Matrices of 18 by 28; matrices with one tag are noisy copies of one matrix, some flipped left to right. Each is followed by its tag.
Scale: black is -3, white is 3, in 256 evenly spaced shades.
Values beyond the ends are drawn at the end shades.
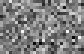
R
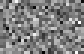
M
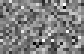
R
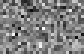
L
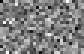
M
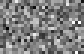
M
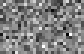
L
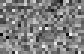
L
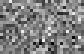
R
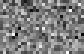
L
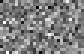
M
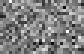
R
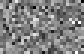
M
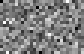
M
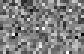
L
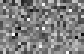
L
